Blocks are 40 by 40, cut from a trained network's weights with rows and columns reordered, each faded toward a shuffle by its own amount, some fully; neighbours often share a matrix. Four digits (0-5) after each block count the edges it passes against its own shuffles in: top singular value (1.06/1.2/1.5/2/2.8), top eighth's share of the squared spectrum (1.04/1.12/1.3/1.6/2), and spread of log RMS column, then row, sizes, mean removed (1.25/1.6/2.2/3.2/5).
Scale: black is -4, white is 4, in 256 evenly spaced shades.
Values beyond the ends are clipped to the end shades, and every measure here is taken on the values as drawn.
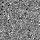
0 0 0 0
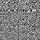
3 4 0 2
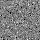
0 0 0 0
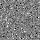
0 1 0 0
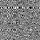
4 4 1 2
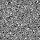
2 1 0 0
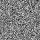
0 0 0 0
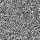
0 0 0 0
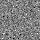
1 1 0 0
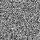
2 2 0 0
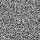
3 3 0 1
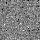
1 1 0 0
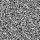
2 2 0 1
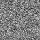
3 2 0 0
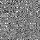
3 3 1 2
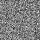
1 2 0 0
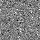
0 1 0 0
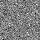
0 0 0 0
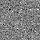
2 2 0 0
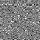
3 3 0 2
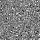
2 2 0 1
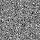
1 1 0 0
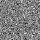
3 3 0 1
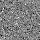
1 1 0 0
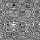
3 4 1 2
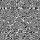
3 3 0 2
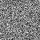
1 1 0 0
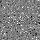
2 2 0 1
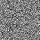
2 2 0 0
